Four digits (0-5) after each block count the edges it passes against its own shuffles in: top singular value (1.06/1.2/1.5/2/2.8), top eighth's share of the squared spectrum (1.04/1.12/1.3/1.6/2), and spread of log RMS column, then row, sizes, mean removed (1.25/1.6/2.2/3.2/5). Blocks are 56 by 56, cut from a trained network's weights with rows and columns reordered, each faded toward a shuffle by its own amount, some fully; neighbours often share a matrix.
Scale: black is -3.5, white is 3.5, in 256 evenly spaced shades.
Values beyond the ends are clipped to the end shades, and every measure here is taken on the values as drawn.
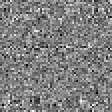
3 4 0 2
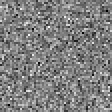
2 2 0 0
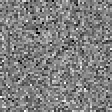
0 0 0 0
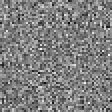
3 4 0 2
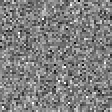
1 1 0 0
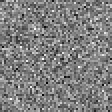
0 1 0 0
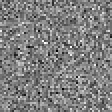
1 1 0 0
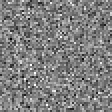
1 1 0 0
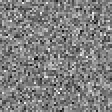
0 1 0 0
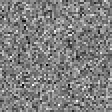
2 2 1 0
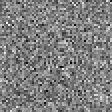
3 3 0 1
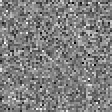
2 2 0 1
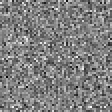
2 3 0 2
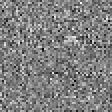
3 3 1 2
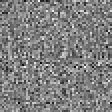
3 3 0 2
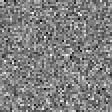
0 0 0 0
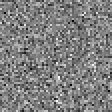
1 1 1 0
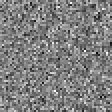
1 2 0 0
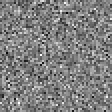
0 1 0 0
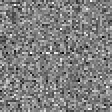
2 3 0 1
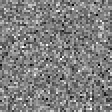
0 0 0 0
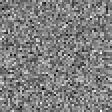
1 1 0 0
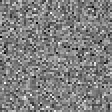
0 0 0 0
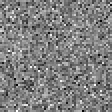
0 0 0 0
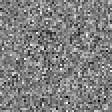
1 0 0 0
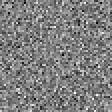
2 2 0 1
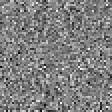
2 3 1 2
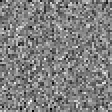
2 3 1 1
